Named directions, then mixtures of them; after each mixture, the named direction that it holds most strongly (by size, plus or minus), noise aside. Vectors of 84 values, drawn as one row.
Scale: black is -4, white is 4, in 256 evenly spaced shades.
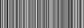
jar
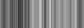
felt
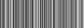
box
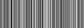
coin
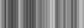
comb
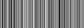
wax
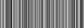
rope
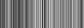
felt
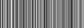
jar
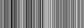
coin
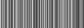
box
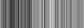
felt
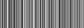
wax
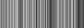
comb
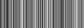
coin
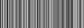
jar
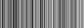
box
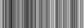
comb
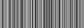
coin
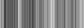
comb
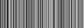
coin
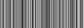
coin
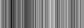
comb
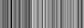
coin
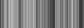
comb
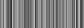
rope
